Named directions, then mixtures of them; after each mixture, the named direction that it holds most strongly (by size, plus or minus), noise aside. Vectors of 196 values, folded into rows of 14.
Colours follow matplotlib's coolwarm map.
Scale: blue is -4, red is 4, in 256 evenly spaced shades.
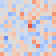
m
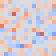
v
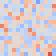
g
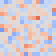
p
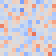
g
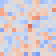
p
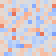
v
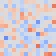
m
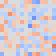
m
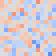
g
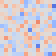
g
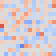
v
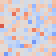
v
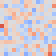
g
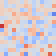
v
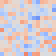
p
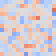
p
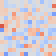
v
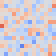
v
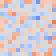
p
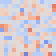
g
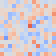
m
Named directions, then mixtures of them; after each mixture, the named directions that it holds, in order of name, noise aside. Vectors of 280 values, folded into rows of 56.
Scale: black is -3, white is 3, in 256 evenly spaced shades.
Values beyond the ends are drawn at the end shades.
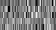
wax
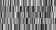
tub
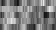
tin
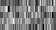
tin, wax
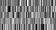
tub, wax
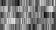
tin, wax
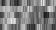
tin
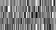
wax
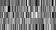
wax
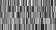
tub, wax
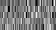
wax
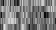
tin, tub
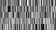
tub, wax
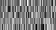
tub, wax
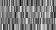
tub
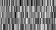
tub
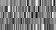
wax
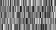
tub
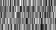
tub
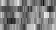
tin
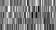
tin, wax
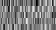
tub, wax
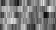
tin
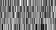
tub, wax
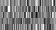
wax
